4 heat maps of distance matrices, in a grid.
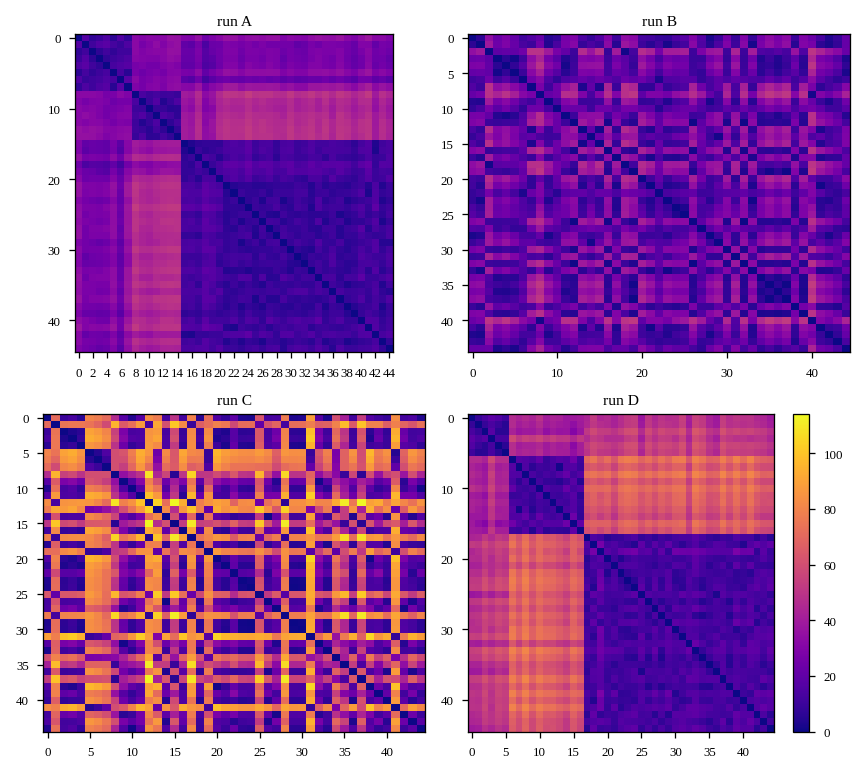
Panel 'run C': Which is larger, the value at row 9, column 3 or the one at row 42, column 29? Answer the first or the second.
the first
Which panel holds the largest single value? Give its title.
run C
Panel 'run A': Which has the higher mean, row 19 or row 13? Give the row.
13
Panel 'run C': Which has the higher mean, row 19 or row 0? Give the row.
19
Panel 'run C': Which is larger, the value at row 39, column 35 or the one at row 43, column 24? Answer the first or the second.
the first
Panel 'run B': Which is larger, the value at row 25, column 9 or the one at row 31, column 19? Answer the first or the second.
the second
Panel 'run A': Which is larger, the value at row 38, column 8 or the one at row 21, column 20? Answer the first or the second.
the first
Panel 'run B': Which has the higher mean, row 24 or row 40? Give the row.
40
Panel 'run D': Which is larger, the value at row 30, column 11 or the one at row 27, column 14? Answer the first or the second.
the first
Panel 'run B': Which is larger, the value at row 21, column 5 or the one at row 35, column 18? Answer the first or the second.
the first
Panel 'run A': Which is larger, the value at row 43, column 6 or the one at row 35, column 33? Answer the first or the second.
the first
